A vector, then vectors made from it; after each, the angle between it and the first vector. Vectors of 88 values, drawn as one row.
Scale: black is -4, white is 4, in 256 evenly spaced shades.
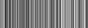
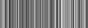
nearly parallel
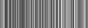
nearly parallel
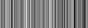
partly opposed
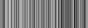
nearly opposite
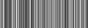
partly aligned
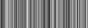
partly opposed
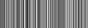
orthogonal
